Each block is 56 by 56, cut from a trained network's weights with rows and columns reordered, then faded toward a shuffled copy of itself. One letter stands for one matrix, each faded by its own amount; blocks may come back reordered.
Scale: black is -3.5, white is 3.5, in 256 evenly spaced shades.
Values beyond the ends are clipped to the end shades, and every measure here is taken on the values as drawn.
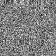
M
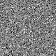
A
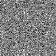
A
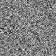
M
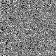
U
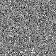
U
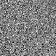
M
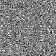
A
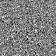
U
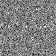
U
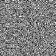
A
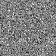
U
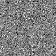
U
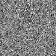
U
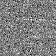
A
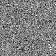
U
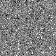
U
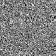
A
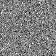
U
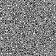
A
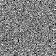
A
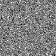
U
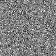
U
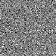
A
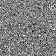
U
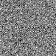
M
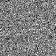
U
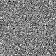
M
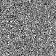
U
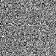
M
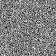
M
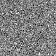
U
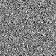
M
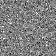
U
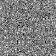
A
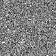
U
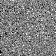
U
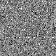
U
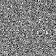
U
